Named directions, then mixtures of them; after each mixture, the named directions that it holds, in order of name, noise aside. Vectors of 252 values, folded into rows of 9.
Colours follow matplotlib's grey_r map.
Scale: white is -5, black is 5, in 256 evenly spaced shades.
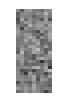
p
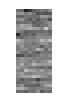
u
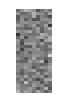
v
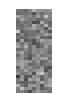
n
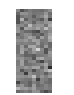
p, u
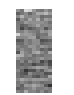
p, u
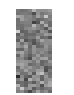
n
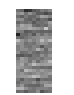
u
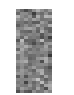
n, v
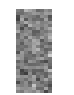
p, v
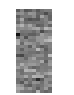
u, v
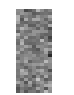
p, v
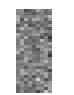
p, v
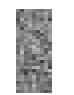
p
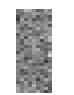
p, v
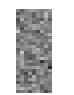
n, p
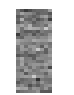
p, u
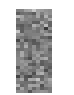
n, u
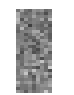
p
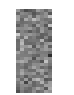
v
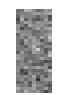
p, v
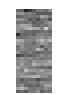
u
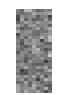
p, v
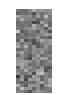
n
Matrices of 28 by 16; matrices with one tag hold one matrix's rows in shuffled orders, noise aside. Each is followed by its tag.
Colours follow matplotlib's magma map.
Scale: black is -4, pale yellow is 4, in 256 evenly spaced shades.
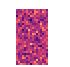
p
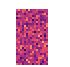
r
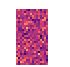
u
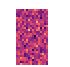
r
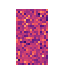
u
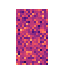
u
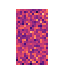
p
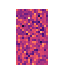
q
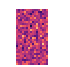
p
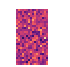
q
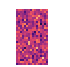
r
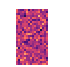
u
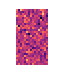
u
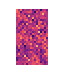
r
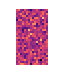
p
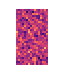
q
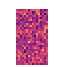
r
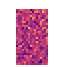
p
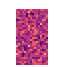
q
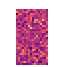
p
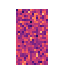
p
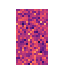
q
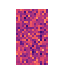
r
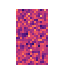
q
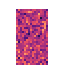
u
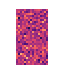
u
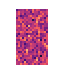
r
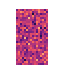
r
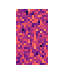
q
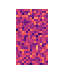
p
